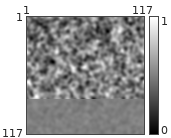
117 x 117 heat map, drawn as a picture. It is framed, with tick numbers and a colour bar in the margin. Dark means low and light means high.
The texture is blotchy. No lone cell stands out from its neighbours. No regular stripes run through it. A horizontal seam about 70% of the way down splits the table, and the bottom part is calmer. Overall the values sit about 50% of the way up the scale. The halves do not mirror each other.
